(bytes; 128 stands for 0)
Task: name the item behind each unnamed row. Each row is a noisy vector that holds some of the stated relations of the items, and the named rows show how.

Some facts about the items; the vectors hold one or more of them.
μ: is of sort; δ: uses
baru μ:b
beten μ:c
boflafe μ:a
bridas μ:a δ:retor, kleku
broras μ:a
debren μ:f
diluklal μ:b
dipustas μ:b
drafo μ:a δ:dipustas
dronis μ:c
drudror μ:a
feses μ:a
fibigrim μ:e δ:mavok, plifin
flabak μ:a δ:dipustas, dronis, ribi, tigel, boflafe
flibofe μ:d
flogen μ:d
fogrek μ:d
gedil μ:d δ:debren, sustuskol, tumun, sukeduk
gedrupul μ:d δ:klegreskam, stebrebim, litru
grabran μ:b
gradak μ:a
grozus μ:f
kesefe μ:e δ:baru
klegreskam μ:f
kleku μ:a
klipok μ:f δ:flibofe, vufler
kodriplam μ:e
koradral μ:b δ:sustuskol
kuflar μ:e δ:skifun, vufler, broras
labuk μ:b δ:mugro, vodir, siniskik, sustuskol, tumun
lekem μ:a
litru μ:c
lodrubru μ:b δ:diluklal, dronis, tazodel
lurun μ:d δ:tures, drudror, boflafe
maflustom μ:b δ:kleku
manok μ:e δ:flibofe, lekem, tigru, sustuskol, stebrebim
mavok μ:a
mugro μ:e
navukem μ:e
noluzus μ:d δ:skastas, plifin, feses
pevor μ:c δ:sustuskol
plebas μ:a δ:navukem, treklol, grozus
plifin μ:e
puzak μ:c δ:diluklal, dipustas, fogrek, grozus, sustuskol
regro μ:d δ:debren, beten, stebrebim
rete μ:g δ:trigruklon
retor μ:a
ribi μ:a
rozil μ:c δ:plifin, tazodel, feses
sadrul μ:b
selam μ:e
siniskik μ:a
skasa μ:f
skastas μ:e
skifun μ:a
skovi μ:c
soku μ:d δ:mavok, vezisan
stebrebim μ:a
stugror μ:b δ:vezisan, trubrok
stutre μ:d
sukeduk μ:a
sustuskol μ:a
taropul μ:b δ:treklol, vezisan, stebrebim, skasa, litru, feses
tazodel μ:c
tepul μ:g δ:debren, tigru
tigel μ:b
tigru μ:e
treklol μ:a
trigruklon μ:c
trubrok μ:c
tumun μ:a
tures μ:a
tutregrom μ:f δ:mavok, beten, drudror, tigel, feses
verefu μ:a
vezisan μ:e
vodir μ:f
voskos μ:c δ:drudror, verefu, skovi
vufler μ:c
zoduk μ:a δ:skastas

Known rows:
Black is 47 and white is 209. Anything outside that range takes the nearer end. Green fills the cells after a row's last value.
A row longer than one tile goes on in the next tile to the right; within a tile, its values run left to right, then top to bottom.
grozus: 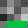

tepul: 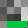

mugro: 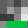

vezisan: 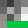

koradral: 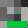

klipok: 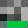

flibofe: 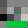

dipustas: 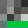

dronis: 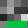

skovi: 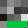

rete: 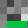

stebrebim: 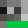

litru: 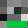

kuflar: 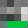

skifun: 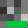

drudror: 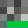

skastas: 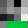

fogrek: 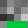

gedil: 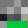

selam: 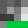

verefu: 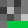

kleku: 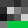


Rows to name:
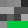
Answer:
puzak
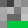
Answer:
soku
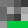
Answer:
labuk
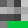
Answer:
noluzus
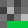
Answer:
boflafe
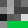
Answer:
tazodel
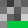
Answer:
stugror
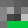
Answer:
lodrubru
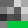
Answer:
regro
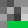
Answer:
taropul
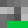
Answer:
tutregrom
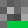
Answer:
plebas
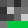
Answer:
retor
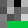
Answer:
feses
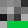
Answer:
pevor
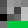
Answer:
debren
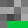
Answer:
lurun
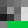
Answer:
tigru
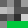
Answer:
rozil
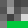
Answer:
diluklal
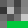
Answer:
treklol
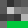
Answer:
bridas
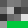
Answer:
trubrok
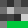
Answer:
maflustom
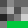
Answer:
skasa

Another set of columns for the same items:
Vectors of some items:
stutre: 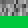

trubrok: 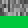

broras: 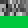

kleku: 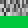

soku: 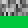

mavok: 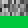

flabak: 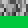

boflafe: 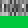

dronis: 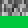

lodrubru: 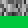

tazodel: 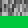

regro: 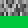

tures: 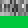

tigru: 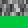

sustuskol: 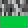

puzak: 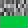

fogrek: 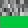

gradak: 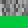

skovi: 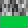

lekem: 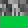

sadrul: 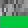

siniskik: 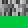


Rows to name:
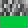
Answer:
manok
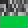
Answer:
vufler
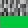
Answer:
gedil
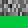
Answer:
tepul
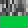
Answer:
klipok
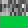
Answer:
tigel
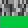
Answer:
debren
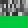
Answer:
kuflar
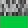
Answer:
taropul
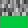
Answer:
grozus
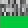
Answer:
fibigrim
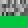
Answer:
zoduk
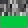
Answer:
flibofe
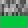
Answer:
stugror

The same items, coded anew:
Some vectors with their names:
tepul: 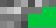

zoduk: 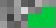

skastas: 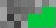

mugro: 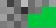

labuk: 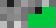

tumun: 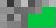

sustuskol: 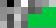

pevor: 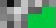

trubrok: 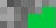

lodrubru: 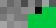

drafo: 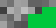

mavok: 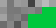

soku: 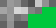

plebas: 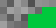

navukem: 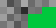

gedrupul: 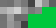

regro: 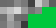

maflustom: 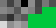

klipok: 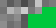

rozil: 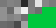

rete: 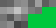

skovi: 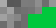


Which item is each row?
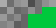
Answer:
drudror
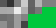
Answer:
gedil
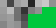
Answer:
stebrebim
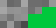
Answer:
fogrek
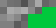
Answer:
voskos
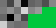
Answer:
bridas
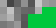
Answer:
debren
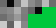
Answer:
koradral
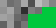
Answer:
vezisan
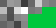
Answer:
noluzus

